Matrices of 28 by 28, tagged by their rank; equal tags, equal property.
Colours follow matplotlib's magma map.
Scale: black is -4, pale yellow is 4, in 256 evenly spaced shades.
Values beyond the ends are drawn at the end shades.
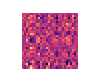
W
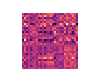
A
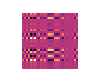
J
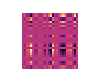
J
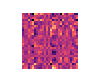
A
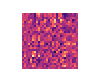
W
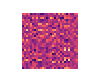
W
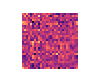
W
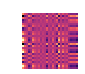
J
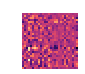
W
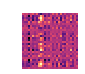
A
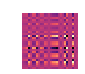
J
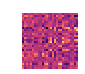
A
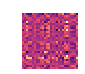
A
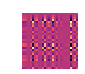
J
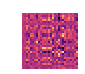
A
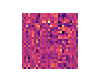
W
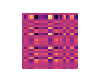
J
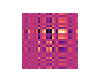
J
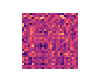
W
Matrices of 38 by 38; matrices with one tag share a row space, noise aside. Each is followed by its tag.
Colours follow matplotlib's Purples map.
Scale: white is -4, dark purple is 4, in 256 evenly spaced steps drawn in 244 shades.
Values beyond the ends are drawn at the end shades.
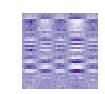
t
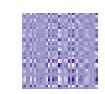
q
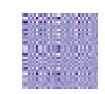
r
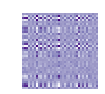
r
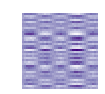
t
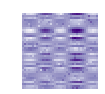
t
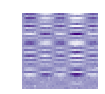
t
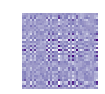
q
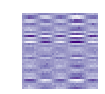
t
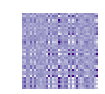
q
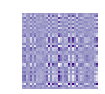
q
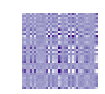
q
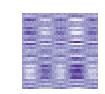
t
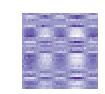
t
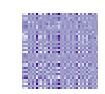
r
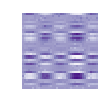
t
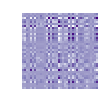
q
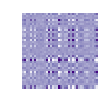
q
